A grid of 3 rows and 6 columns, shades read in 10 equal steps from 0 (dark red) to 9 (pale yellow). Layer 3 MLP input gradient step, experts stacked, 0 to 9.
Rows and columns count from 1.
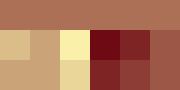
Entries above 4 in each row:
0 3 3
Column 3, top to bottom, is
4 9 8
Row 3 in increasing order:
1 2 3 6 6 8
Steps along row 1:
same same same same same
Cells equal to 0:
1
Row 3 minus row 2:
-1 0 -1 1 1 0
